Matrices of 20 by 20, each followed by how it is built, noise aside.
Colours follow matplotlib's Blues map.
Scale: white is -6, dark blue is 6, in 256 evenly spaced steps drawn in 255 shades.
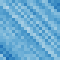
Toeplitz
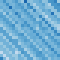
Toeplitz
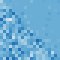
lower triangular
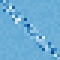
banded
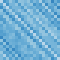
Toeplitz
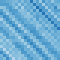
Toeplitz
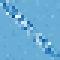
banded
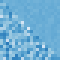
lower triangular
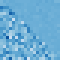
lower triangular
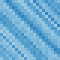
Toeplitz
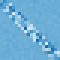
banded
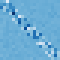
banded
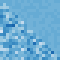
lower triangular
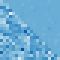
lower triangular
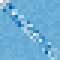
banded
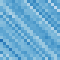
Toeplitz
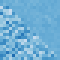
lower triangular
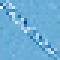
banded
